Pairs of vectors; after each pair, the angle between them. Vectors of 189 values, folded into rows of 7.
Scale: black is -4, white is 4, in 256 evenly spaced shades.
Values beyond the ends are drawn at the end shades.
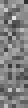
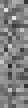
nearly parallel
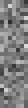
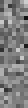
nearly opposite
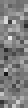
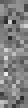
nearly opposite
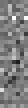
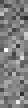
partly opposed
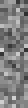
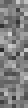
nearly opposite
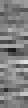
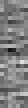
nearly parallel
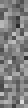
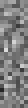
partly aligned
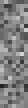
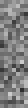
partly opposed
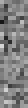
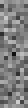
partly opposed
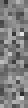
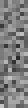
partly aligned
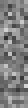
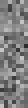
partly aligned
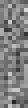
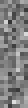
nearly opposite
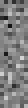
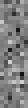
orthogonal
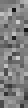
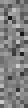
orthogonal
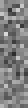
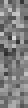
orthogonal
